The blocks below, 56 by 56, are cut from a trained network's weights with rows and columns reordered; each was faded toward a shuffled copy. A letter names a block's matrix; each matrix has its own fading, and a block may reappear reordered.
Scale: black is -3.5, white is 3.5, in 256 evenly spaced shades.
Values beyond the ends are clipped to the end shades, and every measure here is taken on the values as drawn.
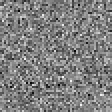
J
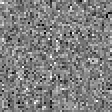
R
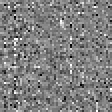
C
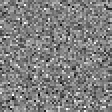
R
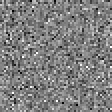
R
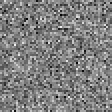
J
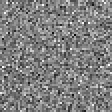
J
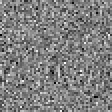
J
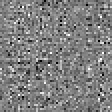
C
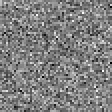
J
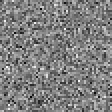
J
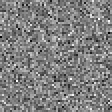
J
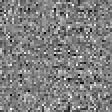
C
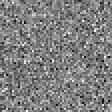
R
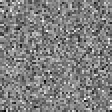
J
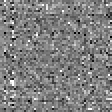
C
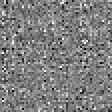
C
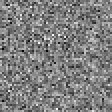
J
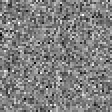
J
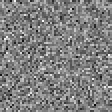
J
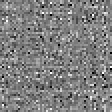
C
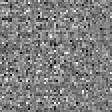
C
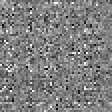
C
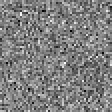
J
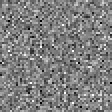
R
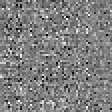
C
